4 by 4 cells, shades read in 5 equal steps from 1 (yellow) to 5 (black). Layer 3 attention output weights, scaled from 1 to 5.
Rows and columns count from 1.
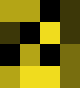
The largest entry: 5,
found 4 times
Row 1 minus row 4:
0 1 4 1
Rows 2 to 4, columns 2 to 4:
5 1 4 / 2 5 3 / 1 1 3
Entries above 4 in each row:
1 1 2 0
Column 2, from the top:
2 5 2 1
